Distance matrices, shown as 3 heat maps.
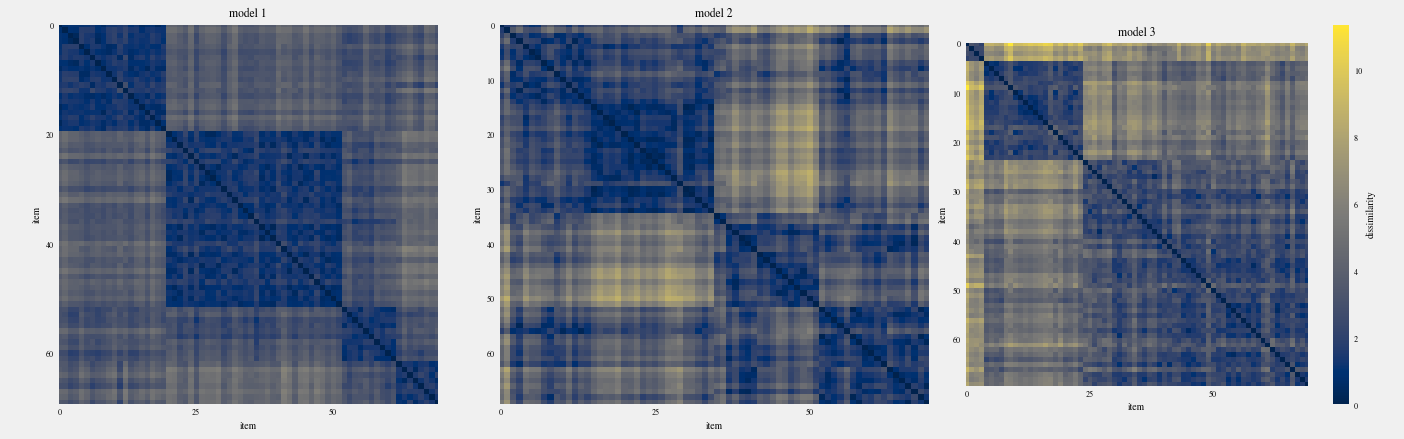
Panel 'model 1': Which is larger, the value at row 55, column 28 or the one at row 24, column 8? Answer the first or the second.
the second
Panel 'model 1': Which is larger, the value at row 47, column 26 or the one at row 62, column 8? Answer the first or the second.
the second
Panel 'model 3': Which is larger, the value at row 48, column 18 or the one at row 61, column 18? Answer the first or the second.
the second
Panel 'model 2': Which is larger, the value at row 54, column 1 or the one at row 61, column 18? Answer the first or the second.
the first
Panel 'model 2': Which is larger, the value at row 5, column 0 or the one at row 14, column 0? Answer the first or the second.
the second
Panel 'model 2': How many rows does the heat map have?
70
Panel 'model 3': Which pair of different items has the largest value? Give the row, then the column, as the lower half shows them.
9, 0
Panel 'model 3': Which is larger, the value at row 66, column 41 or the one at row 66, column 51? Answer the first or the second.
the first
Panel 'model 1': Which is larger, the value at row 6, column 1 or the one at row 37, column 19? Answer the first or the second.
the second
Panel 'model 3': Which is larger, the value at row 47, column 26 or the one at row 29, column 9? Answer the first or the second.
the second
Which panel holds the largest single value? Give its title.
model 3
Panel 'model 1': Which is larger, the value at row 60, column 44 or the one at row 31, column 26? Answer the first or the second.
the first
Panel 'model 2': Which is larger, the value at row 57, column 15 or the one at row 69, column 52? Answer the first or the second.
the first
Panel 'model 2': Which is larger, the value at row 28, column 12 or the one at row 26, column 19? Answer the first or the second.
the first
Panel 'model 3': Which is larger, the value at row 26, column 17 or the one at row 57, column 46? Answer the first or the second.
the first
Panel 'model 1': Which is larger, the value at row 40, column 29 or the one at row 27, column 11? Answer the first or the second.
the second
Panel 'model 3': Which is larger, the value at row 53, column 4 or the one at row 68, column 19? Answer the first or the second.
the second
